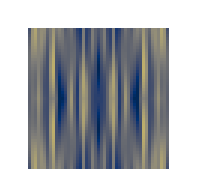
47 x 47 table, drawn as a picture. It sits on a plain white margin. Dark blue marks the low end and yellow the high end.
It mirrors both left to right and top to bottom. The grain runs up and down. There is no overall slope. On average the colour sits 40% of the way up the scale. The histogram is bell-shaped.
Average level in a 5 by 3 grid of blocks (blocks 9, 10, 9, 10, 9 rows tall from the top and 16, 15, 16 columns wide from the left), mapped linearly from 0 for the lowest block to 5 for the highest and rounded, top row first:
505
313
222
313
505
